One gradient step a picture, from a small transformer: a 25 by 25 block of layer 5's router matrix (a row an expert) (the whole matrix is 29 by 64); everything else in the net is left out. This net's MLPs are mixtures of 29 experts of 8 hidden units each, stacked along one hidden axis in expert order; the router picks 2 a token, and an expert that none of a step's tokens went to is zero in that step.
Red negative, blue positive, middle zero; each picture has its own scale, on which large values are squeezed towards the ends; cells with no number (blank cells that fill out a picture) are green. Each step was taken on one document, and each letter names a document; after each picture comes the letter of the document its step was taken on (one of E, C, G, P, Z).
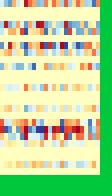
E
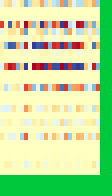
E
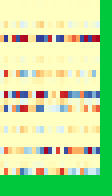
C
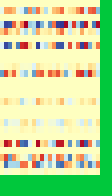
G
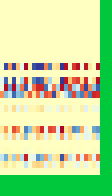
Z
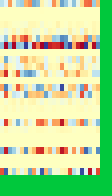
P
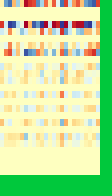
E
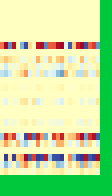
G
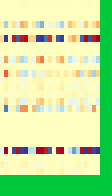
C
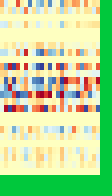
Z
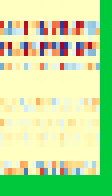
E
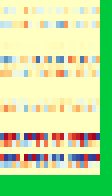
G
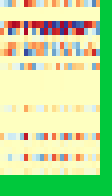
E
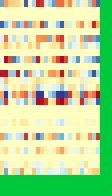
P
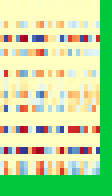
C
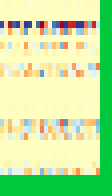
E
